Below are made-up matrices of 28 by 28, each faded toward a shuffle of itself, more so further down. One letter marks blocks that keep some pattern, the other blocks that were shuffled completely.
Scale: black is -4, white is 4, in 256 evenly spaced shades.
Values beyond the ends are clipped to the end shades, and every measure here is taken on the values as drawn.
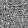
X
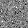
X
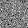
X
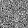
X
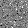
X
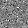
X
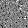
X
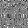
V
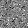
X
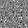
V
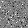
X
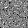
X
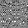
V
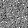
X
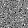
X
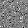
V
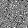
X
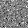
X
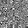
V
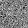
X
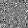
V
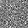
V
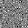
V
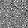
V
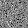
X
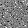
X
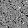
X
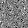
X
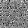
V
